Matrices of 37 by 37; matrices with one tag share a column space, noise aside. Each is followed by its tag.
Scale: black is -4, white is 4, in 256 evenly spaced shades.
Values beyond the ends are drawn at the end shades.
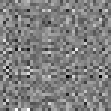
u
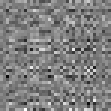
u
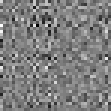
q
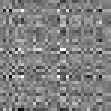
u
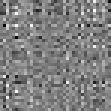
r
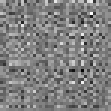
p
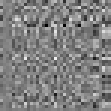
q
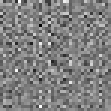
p
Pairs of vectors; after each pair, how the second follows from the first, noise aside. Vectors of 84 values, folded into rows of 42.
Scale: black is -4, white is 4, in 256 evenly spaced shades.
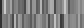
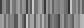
shuffled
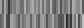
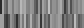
shuffled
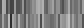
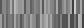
reversed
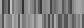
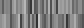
shuffled
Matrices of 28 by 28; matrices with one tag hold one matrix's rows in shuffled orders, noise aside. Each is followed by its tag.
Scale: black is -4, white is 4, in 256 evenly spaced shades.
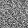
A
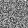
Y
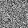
A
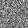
A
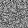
Y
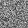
Y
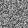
Y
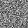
Y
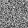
A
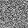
A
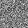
A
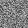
Y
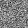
Y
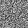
A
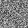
Y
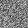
Y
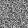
A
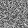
Y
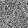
A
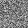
Y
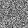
A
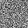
A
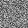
Y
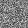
Y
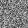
Y
